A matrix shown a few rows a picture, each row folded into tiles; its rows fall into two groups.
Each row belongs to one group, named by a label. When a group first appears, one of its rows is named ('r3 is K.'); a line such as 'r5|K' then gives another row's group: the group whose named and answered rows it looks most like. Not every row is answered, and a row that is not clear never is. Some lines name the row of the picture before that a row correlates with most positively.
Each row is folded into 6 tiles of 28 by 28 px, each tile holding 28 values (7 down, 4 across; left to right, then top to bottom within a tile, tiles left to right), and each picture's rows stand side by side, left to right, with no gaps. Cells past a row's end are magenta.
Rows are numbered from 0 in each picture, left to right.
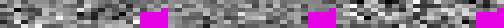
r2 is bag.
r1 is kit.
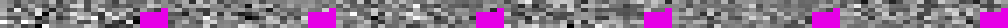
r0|kit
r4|kit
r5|bag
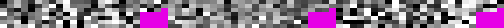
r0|bag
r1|kit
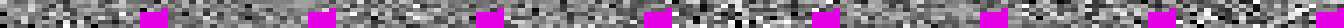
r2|kit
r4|bag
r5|bag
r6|bag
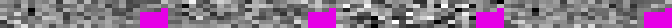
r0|kit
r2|kit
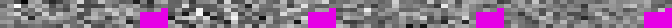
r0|bag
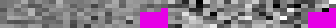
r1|kit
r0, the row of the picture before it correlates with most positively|2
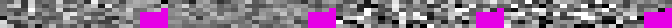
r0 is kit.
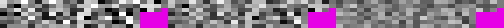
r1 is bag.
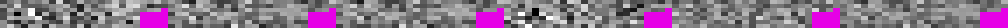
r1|bag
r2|bag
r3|kit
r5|bag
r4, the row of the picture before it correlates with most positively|2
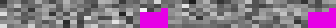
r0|bag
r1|bag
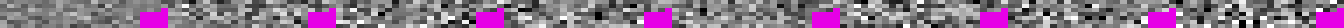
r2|kit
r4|kit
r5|bag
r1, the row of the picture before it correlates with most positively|1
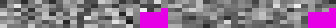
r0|bag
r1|kit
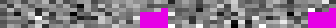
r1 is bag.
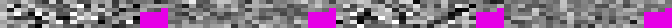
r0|kit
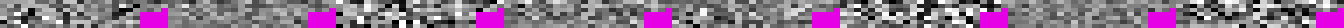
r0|kit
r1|bag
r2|bag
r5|bag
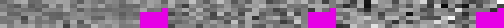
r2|kit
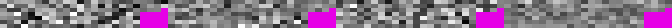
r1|kit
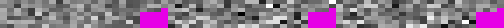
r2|kit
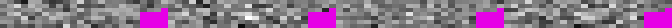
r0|bag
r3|kit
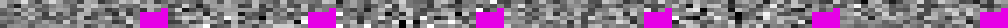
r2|bag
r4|kit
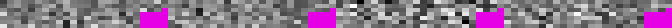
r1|kit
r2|bag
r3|kit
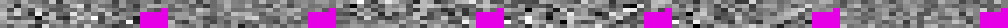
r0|kit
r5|bag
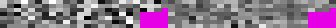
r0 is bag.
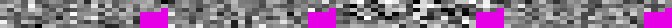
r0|kit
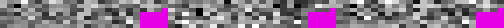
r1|kit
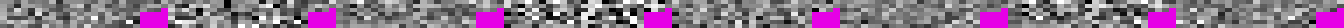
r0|kit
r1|kit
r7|kit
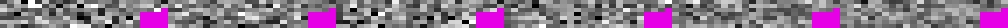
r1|kit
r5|bag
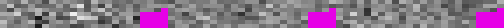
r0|kit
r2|kit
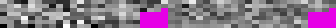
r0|bag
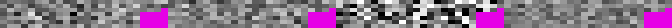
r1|bag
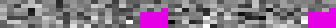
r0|kit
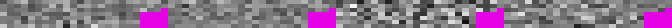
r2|bag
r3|kit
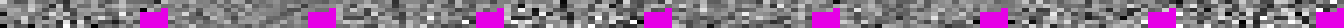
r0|bag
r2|kit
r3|kit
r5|kit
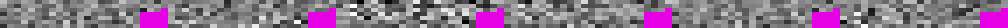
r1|kit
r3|bag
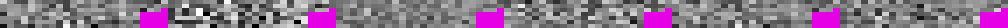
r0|bag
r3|bag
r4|bag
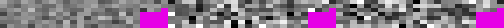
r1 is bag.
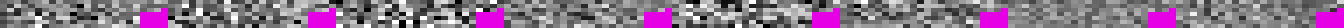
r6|bag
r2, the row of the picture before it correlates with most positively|1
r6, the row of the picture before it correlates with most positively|1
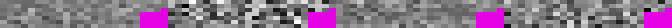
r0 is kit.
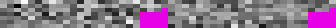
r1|bag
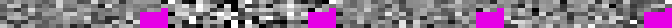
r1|bag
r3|kit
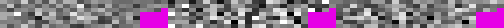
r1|bag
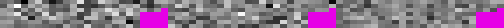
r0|bag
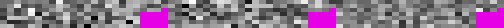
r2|bag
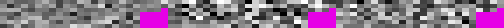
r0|kit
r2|bag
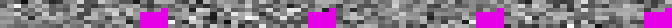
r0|bag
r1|kit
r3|bag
